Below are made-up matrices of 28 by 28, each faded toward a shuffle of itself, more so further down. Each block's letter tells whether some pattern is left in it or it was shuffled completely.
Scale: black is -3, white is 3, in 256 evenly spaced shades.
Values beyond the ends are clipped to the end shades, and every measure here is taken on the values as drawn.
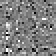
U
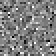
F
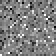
F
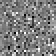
U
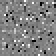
F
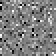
U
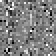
U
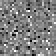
U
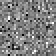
U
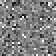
U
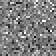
F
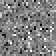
F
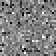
F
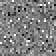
F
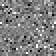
F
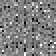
U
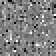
F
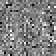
U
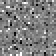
F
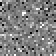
F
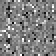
U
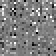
U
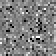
U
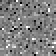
F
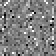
U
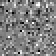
U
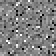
U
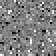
U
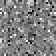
U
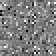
U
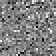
U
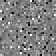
F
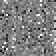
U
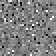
F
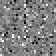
U
